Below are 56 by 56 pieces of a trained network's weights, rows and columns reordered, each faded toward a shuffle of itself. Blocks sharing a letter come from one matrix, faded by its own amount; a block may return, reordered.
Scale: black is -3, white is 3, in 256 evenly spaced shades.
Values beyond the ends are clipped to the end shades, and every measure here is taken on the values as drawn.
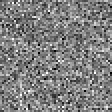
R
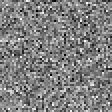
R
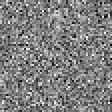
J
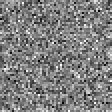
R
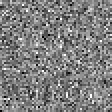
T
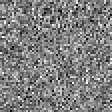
T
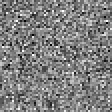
R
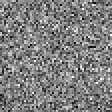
T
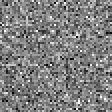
J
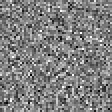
T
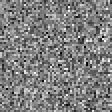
T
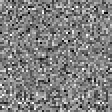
J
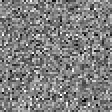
J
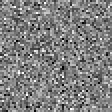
R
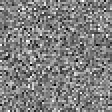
R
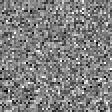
J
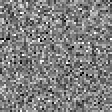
R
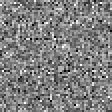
J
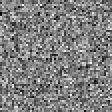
T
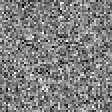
T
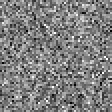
T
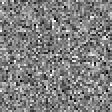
R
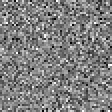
T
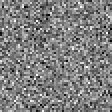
T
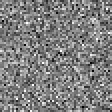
T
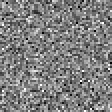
R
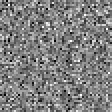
J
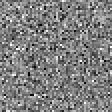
J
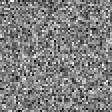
R
